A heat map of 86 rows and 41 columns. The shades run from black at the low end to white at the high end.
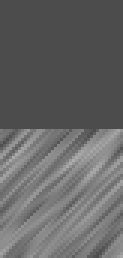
It is made of 2 by 1 panels. Panel 1,1: low, flat. Panel 2,1: middling, slanting up to the right.
